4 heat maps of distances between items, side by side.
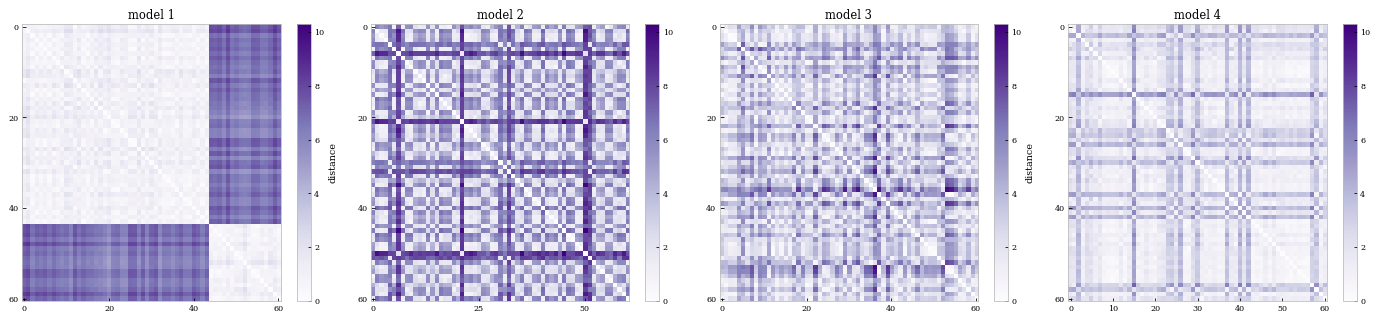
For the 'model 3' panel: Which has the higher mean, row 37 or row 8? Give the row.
37
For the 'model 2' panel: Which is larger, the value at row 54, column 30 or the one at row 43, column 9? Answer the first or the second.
the first
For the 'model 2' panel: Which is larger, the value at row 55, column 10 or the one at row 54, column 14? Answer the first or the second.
the second
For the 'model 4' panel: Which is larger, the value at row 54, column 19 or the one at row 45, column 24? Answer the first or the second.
the second
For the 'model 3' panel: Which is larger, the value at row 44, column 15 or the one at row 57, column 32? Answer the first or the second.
the second
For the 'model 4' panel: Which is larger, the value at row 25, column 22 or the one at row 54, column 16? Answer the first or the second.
the first
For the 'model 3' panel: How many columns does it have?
61
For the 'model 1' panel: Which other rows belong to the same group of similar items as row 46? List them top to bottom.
44, 45, 47, 48, 49, 50, 51, 52, 53, 54, 55, 56, 57, 58, 59, 60
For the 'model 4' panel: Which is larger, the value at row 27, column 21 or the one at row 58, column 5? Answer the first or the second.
the second
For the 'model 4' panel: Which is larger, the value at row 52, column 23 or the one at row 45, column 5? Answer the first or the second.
the first
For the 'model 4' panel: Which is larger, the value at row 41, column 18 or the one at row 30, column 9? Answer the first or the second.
the second
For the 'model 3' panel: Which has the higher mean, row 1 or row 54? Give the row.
54
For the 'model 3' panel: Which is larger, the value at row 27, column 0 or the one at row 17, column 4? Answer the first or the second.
the second
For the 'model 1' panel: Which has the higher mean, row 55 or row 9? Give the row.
55
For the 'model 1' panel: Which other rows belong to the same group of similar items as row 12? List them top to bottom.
0, 1, 2, 3, 4, 5, 6, 7, 8, 9, 10, 11, 13, 14, 15, 16, 17, 18, 19, 20, 21, 22, 23, 24, 25, 26, 27, 28, 29, 30, 31, 32, 33, 34, 35, 36, 37, 38, 39, 40, 41, 42, 43
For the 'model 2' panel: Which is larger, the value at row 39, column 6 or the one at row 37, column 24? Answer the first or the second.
the first
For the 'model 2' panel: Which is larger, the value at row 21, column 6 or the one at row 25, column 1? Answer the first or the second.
the second
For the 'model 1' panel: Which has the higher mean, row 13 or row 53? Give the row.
53
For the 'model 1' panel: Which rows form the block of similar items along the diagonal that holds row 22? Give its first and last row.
0 to 43
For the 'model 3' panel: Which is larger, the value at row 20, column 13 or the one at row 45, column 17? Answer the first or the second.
the second
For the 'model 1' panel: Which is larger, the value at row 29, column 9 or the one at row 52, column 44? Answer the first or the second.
the second
